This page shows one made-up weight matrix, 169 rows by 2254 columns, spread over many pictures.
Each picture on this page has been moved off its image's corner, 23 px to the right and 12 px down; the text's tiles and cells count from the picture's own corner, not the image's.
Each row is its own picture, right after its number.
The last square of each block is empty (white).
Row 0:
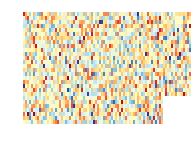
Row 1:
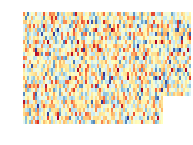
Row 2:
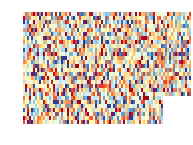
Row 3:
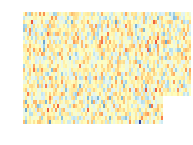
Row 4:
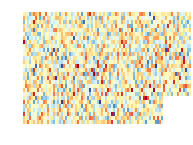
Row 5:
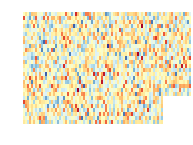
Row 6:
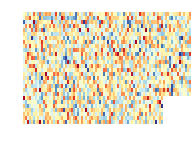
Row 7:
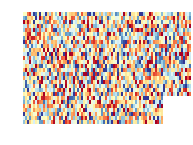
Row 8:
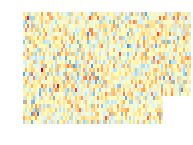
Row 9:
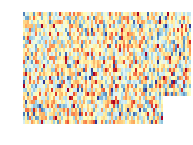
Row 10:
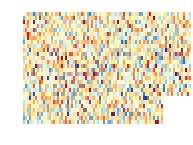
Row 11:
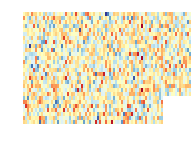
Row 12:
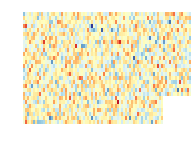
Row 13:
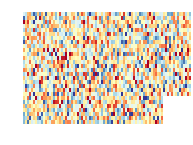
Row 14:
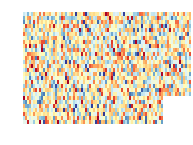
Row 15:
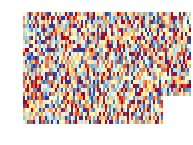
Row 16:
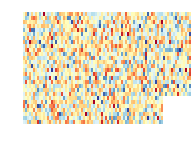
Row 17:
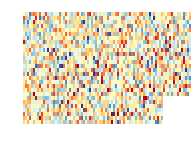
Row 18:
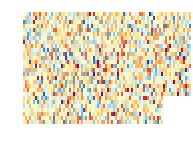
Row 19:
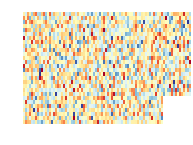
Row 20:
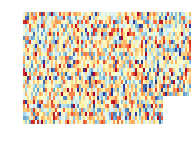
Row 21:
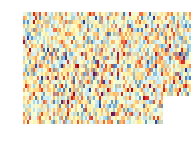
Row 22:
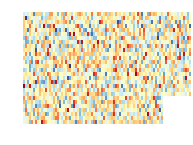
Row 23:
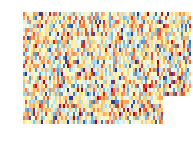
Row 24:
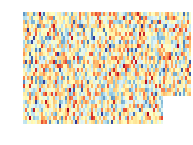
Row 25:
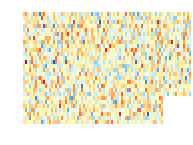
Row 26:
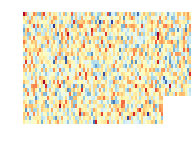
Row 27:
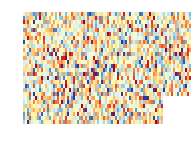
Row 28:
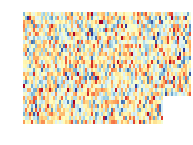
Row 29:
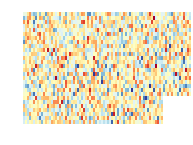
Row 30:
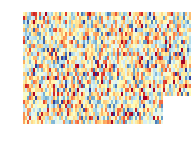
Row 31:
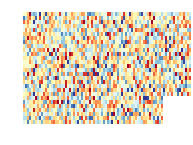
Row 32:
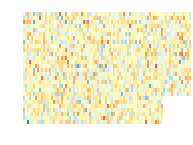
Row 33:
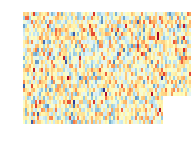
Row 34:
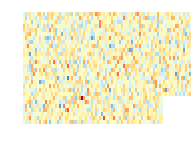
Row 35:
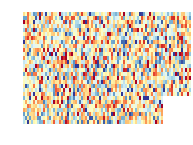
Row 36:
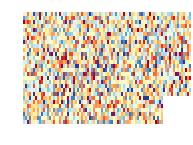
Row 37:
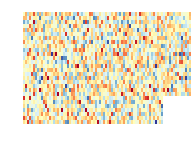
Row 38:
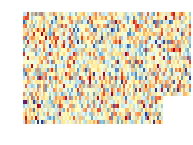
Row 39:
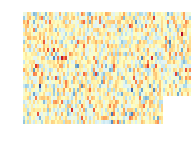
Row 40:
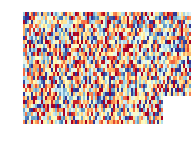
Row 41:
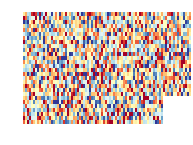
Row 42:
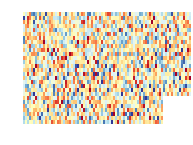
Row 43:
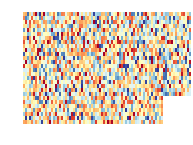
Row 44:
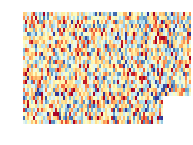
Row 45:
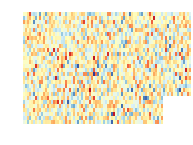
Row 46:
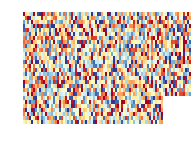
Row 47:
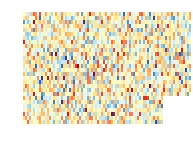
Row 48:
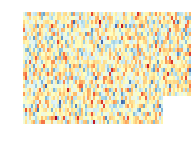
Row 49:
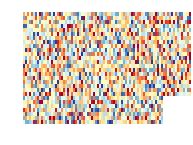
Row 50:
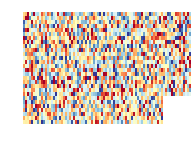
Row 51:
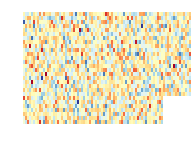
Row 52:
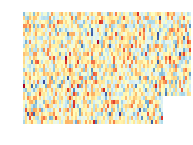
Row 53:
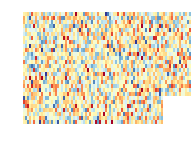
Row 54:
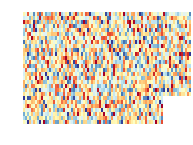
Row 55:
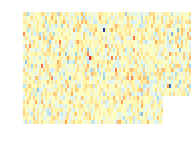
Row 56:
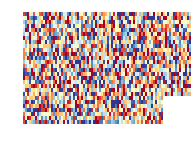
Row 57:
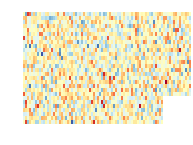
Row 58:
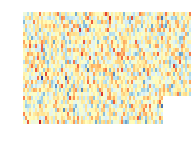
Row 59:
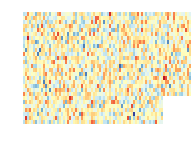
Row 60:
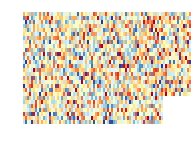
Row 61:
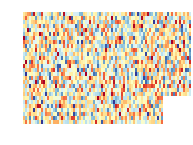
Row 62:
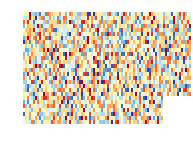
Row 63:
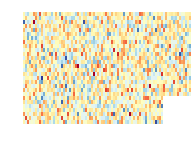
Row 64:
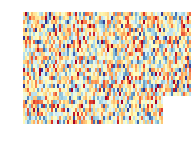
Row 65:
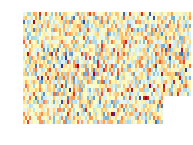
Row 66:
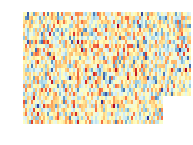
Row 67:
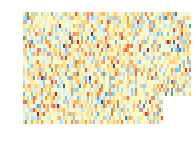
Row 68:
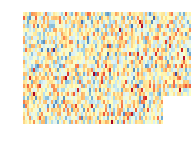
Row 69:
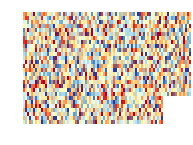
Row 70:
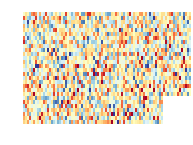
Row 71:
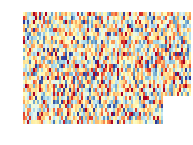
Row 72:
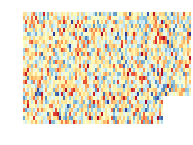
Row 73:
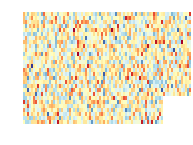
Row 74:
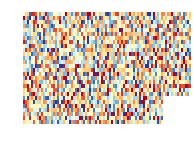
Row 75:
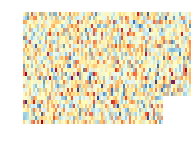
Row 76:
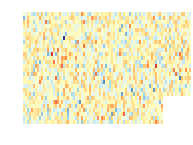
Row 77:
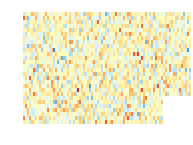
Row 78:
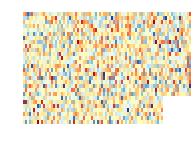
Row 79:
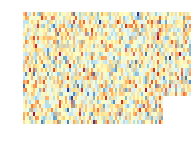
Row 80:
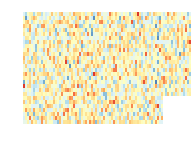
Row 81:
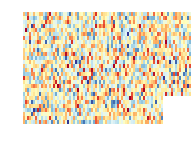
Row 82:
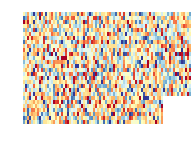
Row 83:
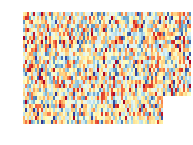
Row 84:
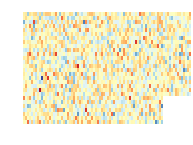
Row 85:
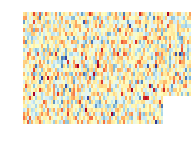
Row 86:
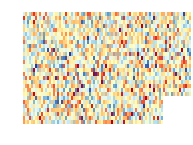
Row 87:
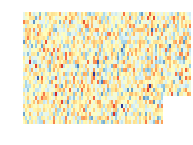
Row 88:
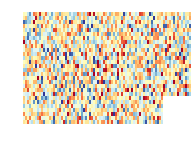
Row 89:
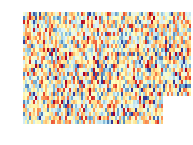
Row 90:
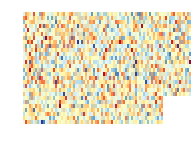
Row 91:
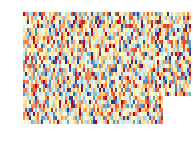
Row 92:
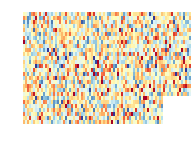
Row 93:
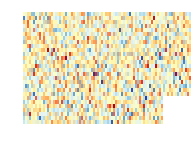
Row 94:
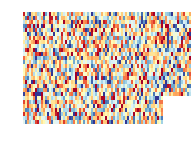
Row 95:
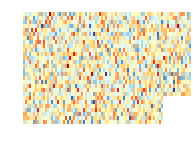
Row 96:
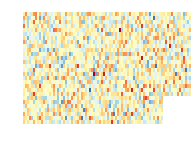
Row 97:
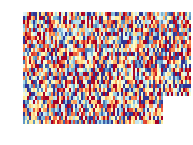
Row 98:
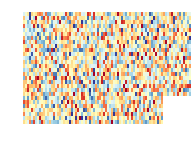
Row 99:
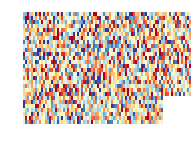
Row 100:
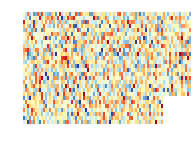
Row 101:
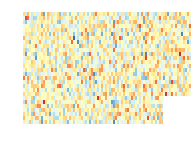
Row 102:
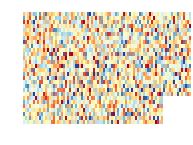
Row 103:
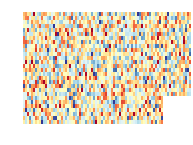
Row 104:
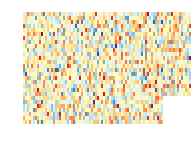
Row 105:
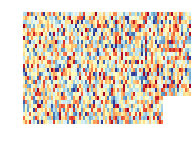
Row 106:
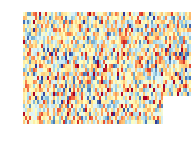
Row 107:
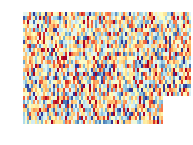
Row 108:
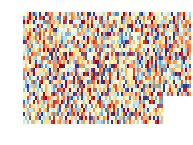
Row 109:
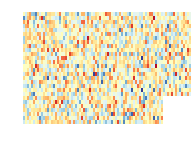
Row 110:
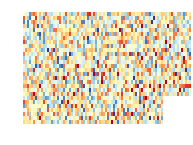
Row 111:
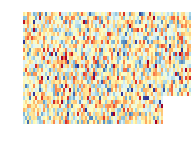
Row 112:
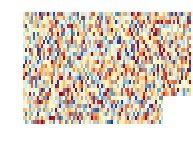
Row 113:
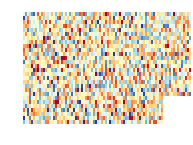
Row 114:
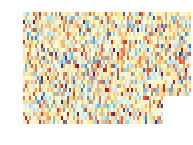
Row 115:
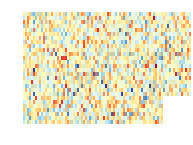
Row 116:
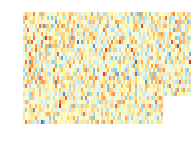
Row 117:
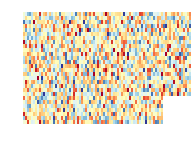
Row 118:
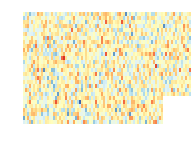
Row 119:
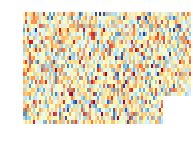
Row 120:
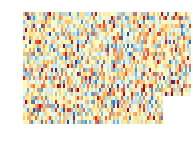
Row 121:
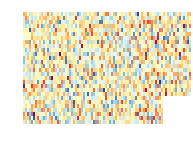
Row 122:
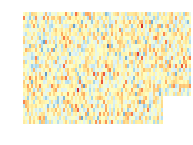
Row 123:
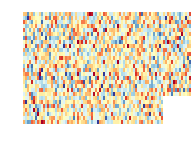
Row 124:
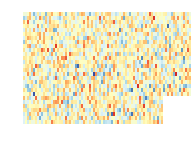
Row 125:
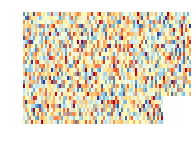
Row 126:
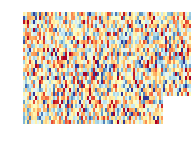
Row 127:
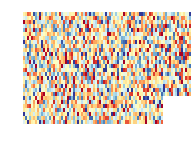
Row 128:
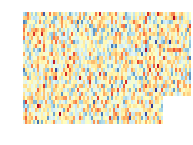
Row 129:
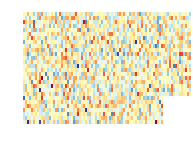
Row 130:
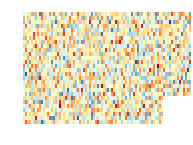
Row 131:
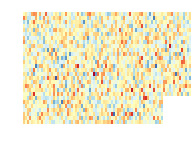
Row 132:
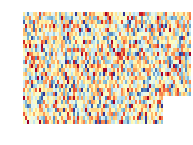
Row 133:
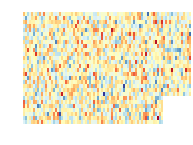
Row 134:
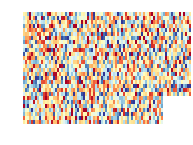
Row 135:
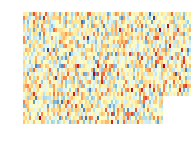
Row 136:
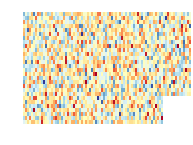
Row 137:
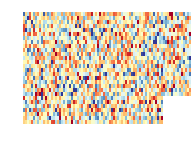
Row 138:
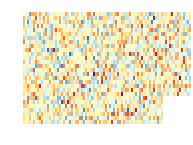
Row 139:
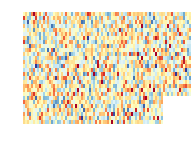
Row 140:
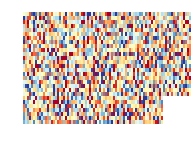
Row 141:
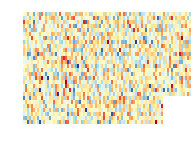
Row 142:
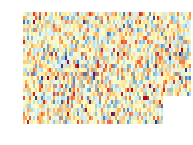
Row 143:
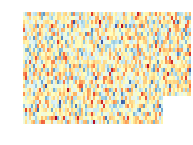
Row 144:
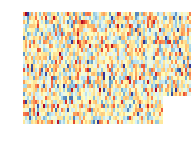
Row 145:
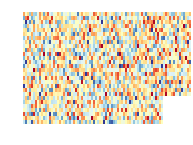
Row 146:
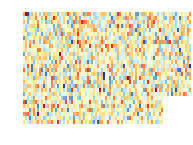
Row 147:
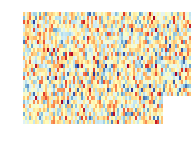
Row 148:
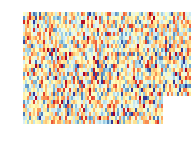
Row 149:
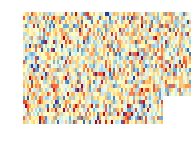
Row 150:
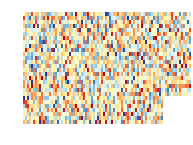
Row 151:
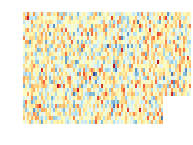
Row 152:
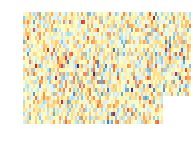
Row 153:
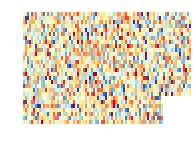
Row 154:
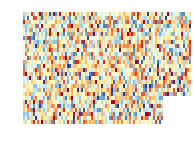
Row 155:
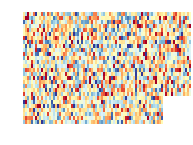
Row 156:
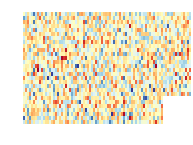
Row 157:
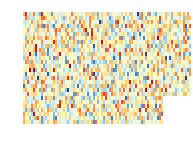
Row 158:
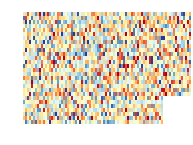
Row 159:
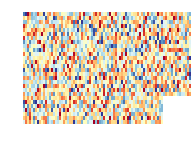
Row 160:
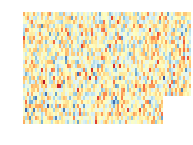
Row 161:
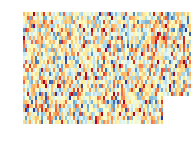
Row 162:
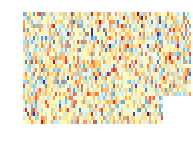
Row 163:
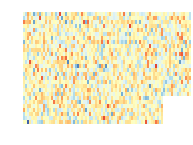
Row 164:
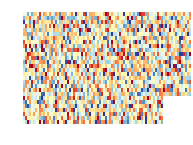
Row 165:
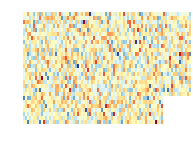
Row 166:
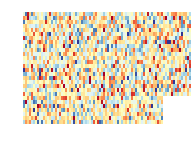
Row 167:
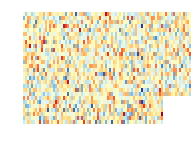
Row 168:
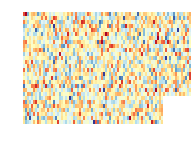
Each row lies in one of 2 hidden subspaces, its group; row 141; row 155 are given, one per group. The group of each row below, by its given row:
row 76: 141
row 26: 155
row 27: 141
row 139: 141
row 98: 141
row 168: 155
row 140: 141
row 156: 141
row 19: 155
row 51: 141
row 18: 141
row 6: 141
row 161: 155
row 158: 155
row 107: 141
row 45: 141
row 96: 141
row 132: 141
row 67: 155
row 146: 155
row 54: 141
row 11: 141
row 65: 141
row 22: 155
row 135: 141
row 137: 155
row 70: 141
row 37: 141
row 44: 155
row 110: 141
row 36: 141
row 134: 141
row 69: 155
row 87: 141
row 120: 155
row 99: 155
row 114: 141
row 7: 141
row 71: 141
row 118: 141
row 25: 155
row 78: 155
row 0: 155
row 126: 141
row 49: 155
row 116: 155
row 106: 141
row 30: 141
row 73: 155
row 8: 155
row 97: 141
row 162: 155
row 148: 141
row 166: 155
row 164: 141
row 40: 155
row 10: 141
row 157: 155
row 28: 155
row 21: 141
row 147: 141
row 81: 155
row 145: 155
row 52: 155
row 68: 141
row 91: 155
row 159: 155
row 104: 155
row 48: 155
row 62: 141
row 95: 155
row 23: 155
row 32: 141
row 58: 141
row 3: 155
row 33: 155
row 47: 141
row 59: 155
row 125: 155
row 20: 155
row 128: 155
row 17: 141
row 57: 155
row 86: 141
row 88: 141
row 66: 155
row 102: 141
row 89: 141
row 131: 141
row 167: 141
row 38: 155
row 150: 141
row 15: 141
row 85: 141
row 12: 155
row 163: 141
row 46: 155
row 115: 141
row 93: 141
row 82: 141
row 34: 155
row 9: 155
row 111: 141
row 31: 141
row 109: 141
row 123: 155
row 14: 141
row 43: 155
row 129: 141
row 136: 155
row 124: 141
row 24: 155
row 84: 141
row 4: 141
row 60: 155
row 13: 141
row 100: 141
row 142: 141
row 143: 155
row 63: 141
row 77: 141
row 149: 141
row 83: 155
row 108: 141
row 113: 141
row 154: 155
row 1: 155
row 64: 155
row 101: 155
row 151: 155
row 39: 141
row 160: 155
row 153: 155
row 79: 155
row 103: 155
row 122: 141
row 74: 141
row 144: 155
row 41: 141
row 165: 141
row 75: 155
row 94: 155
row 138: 141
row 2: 141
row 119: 155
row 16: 155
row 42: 141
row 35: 141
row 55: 155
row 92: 141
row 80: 155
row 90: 155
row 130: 155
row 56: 155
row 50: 155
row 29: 141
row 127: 141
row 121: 155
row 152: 141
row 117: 141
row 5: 141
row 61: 155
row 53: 141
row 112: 155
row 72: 155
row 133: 155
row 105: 155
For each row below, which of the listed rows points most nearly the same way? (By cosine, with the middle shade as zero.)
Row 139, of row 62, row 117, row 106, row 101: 106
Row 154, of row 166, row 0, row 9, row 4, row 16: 9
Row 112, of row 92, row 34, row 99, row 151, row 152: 99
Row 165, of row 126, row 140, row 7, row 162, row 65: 7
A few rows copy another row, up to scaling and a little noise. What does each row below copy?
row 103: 69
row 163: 32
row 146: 144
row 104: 105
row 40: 67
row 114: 63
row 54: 165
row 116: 90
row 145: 60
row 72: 44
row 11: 149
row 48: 143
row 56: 81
